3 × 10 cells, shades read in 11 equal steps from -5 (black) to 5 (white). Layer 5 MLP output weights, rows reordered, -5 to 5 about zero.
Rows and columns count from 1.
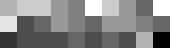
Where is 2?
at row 1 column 1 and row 3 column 9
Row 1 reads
2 3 3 1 0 5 3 1 -1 5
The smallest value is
-5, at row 3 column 10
